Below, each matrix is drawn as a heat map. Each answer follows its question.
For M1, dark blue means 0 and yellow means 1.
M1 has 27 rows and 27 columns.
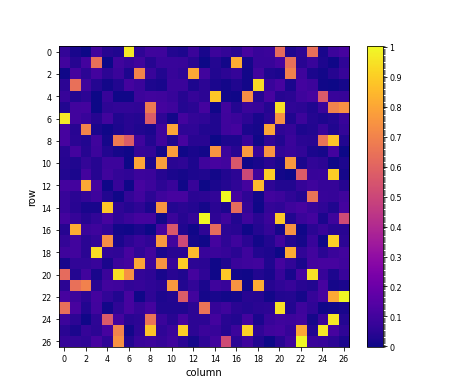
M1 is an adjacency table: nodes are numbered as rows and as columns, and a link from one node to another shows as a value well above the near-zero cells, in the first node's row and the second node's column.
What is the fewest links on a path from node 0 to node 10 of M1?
6
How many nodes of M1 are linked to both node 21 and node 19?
0
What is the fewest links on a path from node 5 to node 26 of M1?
1
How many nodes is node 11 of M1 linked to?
4
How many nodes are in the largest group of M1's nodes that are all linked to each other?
3
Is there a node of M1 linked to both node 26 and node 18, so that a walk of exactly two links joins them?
no
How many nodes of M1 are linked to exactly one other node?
0
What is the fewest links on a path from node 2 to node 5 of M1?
5
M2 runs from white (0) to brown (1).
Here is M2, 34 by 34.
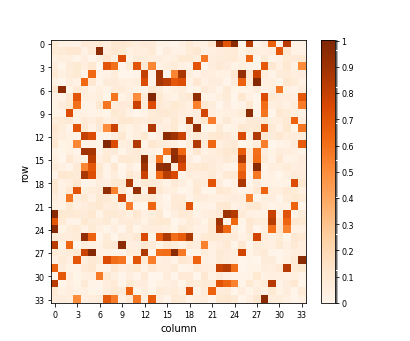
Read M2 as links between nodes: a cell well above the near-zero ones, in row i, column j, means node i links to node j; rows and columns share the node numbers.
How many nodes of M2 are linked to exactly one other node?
0
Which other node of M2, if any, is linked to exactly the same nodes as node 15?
node 4
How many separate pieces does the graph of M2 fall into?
2
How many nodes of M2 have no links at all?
0
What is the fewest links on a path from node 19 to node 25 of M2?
4
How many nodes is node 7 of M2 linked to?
7
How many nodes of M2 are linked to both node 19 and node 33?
6
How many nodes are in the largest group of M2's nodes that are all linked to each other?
7
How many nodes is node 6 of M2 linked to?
2
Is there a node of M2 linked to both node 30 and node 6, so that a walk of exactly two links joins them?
yes
